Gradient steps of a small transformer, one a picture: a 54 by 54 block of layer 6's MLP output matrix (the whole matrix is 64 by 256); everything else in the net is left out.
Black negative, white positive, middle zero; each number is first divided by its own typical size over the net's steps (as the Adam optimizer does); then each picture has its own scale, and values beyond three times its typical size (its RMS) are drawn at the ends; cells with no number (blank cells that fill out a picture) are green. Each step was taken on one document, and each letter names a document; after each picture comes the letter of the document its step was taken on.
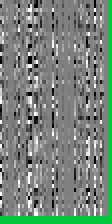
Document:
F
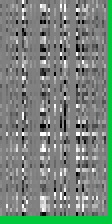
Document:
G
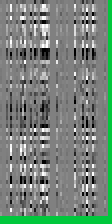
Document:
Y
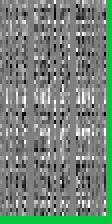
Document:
G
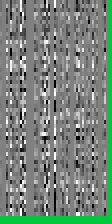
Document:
Y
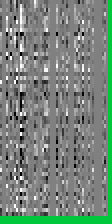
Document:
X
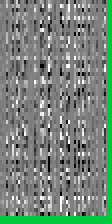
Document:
G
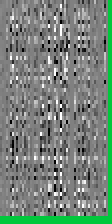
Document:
G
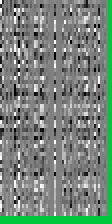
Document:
F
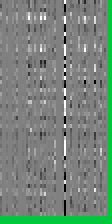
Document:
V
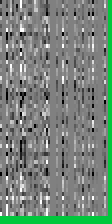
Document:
X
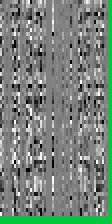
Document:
F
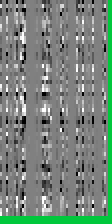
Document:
X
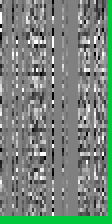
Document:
F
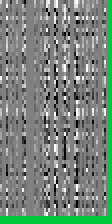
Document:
Y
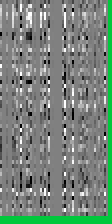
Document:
V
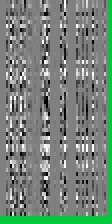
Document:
Y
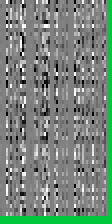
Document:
Y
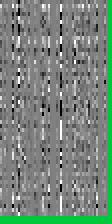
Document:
G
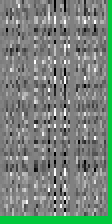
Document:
G
